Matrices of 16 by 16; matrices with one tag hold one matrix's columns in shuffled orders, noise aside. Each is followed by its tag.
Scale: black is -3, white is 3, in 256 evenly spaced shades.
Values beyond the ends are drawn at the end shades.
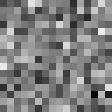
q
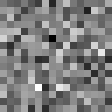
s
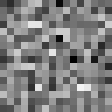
s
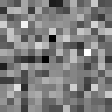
s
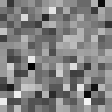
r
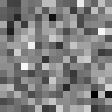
q
